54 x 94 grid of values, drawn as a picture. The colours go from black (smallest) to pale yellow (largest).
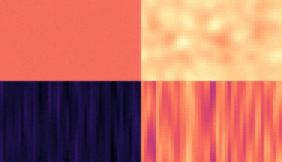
The table splits into 2 rows of 2 panels. Panel 1,1: high, flat. Panel 1,2: very high, blotchy, faint in contrast. Panel 2,1: very low, streaked downward, faint in contrast. Panel 2,2: high, streaked downward.
